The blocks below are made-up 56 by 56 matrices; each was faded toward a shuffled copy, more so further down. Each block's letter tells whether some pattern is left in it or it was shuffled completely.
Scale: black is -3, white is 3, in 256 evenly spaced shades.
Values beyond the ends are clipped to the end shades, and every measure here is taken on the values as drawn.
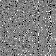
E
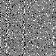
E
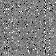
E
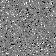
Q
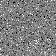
Q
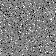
Q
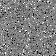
Q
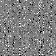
E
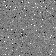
Q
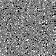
E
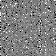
E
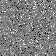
Q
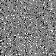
E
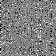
E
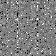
E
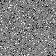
Q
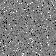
Q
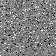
Q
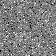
Q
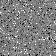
Q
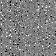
E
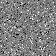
Q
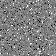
Q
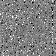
E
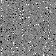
E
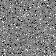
Q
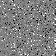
E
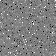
Q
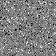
Q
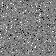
Q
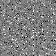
E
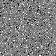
Q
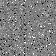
E
